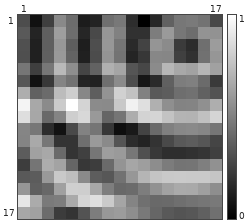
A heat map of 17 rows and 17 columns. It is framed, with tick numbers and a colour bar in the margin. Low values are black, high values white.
Rings spread out from the top right. No single row or column stands out from its neighbours. Neither half mirrors the other. The middle left is the ninth with the highest average.
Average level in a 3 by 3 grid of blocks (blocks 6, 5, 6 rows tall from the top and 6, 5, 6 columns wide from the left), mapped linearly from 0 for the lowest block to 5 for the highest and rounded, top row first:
0 0 3 / 5 4 4 / 4 4 3
